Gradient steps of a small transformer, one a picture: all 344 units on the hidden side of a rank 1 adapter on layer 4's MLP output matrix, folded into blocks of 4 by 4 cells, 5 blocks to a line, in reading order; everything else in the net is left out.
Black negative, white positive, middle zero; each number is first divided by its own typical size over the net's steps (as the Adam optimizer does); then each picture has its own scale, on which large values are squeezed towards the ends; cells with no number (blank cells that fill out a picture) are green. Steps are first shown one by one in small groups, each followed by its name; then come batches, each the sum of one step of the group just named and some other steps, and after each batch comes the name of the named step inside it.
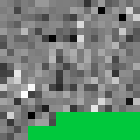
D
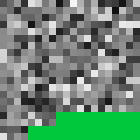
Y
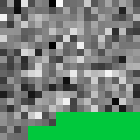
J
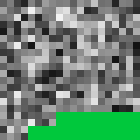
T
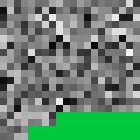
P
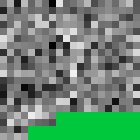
J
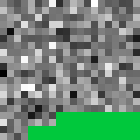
Y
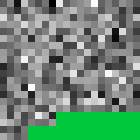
J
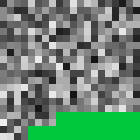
Y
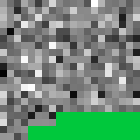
J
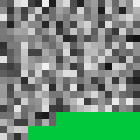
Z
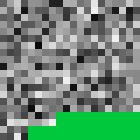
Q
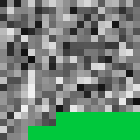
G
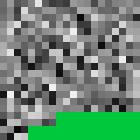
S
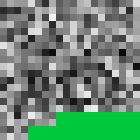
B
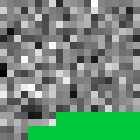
Q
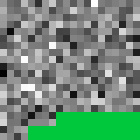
Z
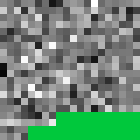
Q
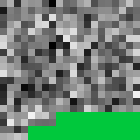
B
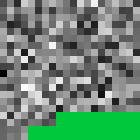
G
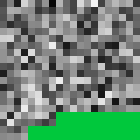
G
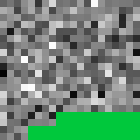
G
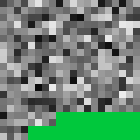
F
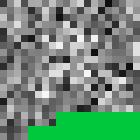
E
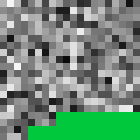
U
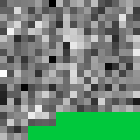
E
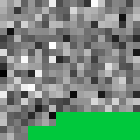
U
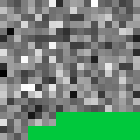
F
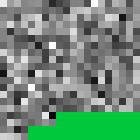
U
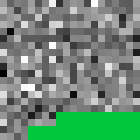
F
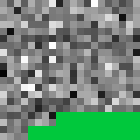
F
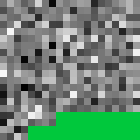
E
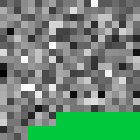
F
